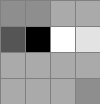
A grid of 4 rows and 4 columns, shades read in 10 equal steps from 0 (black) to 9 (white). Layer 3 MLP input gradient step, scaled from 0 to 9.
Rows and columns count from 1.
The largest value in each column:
6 6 9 8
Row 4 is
6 6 6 5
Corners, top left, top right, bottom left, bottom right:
5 6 6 5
